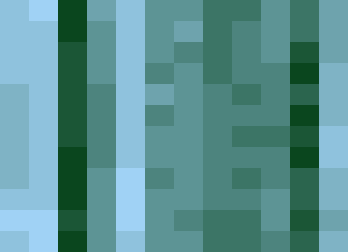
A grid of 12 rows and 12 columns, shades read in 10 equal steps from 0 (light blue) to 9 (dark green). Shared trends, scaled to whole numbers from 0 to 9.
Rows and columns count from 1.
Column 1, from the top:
1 1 1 1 2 2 2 2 2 1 0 1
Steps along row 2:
same up down down up down up down down up down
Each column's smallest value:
0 0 8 3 0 3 3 5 5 4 6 1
